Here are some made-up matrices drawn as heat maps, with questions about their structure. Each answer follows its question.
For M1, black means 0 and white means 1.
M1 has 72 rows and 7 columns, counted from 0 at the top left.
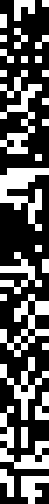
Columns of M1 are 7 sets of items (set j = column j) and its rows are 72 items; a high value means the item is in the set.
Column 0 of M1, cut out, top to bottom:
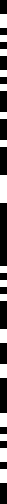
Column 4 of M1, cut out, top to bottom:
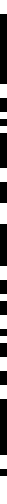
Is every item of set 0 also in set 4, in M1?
no
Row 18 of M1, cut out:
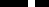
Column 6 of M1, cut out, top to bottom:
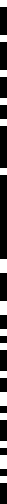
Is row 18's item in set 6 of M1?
no
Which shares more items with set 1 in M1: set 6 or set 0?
set 0
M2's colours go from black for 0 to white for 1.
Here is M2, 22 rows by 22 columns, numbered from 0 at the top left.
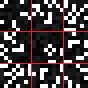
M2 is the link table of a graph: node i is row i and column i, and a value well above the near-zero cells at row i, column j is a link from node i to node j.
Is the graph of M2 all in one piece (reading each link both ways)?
yes
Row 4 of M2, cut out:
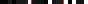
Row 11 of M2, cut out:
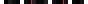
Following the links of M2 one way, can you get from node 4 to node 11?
yes
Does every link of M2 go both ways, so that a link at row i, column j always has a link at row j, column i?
yes
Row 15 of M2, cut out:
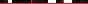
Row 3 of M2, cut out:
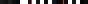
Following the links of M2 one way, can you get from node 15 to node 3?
yes
